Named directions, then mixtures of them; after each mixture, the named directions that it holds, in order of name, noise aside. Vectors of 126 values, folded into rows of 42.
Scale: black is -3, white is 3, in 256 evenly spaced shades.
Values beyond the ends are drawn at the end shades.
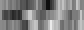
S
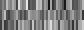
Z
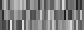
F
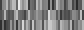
F, Z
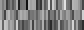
Z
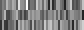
Z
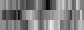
S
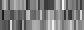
F, S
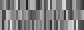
F, Z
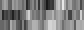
F, S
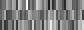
Z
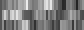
S, Z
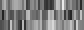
F, S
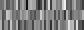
F, Z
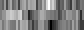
S, Z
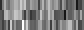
F, S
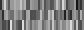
F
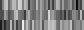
F, Z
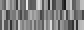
F, Z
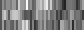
S, Z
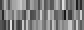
F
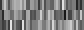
F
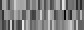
F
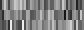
F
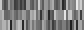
F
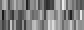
F, S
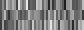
Z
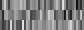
F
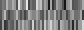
Z
